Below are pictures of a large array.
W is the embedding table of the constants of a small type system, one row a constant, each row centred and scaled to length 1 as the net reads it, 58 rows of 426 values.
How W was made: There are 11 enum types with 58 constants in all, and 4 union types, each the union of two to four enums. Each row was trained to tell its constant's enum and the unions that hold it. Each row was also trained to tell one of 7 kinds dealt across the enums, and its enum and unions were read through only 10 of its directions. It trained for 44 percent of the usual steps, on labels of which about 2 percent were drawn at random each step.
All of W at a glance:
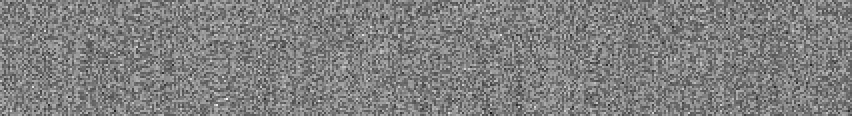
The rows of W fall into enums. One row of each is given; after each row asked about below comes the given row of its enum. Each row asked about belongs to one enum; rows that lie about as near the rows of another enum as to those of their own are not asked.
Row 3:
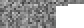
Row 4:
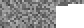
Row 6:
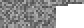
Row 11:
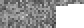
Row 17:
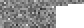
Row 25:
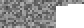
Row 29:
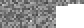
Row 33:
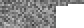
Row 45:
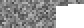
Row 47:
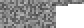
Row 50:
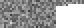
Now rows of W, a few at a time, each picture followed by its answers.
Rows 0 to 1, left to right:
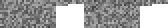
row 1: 33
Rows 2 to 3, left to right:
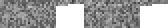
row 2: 11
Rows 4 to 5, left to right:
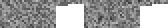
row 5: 33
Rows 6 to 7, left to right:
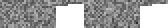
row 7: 4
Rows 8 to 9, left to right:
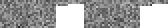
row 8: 25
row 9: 45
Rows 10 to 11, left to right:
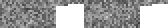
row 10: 3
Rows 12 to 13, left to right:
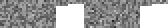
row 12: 45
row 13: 4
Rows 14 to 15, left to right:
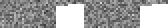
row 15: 50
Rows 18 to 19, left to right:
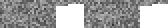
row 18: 3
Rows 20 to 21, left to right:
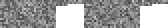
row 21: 33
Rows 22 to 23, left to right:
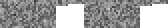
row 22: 45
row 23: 45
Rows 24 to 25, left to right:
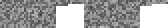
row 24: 6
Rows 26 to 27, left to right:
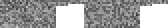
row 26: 33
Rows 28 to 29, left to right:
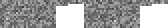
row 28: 47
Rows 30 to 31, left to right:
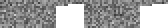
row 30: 47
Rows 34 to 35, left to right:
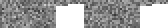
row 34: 3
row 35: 47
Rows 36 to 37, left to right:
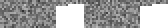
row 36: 50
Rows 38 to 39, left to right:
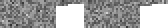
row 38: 4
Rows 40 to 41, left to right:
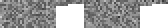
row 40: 4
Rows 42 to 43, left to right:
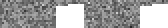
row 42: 3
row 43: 17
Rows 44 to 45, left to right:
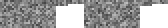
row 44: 33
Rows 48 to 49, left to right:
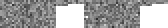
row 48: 6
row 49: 47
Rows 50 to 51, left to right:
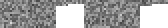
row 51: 6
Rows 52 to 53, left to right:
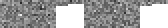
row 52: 4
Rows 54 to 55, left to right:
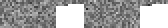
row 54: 3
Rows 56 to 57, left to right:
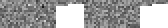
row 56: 50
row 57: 47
